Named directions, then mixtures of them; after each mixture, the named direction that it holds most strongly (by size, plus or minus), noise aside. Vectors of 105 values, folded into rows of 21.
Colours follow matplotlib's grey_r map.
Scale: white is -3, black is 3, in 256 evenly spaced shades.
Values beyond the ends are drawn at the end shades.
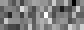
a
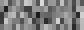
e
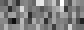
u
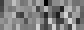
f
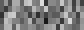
e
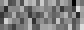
e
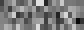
f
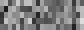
e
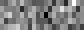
a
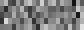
e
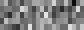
a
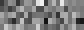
u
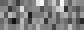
u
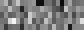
u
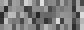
e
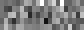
u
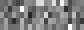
u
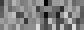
f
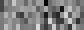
f
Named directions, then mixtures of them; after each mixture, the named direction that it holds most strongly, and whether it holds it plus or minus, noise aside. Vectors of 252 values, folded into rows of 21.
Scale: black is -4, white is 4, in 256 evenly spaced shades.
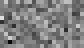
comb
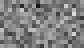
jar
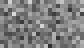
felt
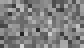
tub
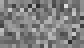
jar, plus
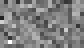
comb, minus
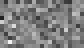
comb, minus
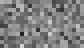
tub, plus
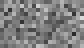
jar, minus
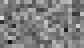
comb, plus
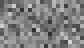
tub, minus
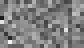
comb, minus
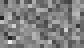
comb, minus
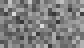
felt, plus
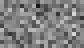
jar, plus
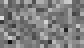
comb, plus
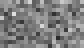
felt, plus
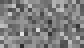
tub, minus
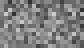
felt, minus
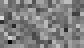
comb, plus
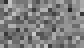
felt, plus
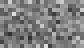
felt, plus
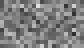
jar, minus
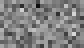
jar, plus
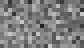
felt, minus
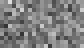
tub, plus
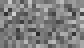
felt, plus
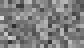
comb, plus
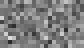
comb, plus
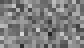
tub, minus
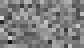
comb, plus
